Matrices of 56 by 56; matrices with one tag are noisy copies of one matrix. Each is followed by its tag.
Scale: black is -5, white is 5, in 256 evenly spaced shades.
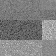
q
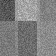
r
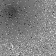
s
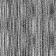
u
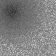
s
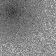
s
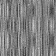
u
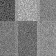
r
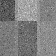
r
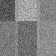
r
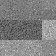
q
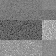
q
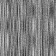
u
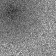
s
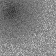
s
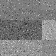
q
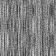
u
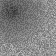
s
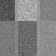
r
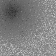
s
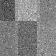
r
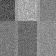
r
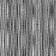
u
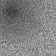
s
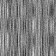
u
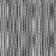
u
